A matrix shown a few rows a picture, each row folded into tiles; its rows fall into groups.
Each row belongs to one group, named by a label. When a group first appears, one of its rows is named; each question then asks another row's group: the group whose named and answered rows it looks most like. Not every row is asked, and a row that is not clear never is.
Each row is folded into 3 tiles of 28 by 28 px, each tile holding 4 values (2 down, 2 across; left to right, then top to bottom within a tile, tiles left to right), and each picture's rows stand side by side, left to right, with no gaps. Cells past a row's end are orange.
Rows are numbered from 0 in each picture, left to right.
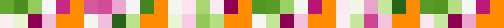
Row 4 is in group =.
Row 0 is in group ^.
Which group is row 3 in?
^
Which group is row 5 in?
^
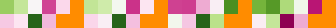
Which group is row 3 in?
^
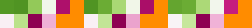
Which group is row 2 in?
^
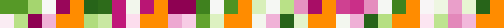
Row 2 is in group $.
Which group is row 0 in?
^
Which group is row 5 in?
=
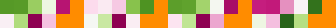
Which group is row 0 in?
^
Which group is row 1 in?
=
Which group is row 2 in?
^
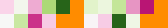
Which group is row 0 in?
=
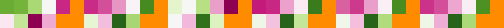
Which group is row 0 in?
^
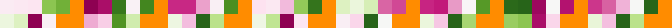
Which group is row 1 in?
$
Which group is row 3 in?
=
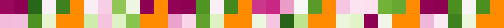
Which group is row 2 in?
$
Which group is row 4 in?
=
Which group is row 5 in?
$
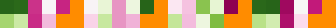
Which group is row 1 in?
=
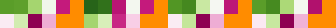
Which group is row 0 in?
^
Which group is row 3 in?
^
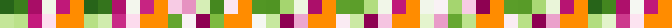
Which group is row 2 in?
=
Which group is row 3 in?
^
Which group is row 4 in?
^
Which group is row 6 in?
^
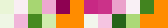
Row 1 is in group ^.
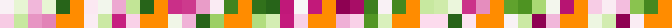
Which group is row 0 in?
=
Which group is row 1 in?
=
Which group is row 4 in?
$
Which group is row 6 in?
^
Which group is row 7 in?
=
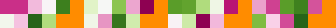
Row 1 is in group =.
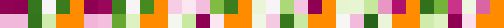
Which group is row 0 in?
$
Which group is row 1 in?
$
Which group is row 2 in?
=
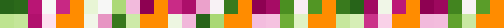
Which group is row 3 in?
$
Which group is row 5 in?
$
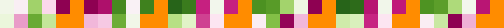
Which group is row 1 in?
$
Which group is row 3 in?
^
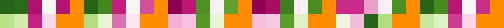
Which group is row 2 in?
$
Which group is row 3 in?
$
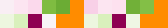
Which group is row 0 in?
=
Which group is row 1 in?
=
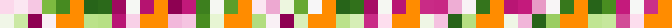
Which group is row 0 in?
=
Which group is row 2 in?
$
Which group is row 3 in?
=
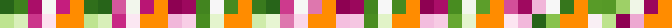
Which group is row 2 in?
$
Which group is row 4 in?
$
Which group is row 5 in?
$
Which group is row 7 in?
^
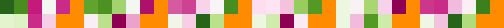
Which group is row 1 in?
^
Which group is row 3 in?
=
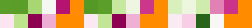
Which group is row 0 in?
^
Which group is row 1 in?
^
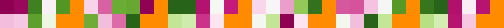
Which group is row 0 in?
$
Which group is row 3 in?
=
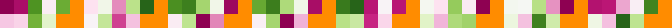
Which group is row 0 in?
$
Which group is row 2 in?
^
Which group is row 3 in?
^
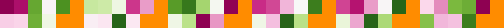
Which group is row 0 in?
$
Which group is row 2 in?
^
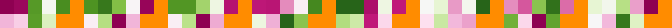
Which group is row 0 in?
$
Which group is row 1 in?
^
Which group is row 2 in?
^
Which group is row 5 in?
=
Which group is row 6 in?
=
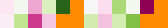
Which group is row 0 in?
=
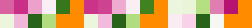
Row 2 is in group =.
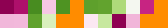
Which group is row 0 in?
$
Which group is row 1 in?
^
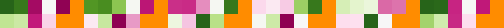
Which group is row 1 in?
^
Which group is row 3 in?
=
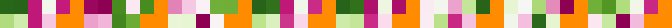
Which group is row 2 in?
=
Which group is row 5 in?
=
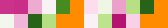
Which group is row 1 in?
=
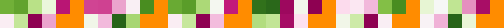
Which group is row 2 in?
^
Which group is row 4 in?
=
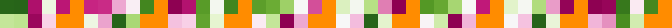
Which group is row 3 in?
^
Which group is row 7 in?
$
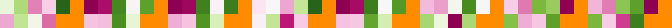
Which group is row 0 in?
=
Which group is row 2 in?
$
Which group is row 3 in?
=
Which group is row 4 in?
$
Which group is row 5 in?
=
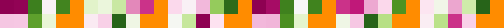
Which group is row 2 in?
=
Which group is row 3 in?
$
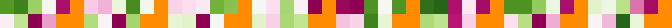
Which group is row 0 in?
^
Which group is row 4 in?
$
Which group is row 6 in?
^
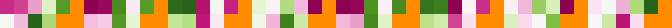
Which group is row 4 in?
$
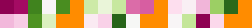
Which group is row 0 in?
$
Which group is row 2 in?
=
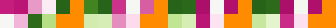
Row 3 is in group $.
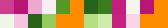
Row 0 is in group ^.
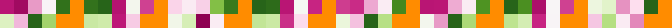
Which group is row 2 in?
=
